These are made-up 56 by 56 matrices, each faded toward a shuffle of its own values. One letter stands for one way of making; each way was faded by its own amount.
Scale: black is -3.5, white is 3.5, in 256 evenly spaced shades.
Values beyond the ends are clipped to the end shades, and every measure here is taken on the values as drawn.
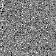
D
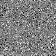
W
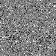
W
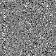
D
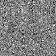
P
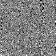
D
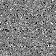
W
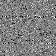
W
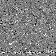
W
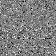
W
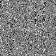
D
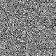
P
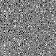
P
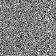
D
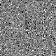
P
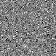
P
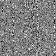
D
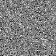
P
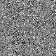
D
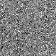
D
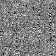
D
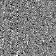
D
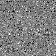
W
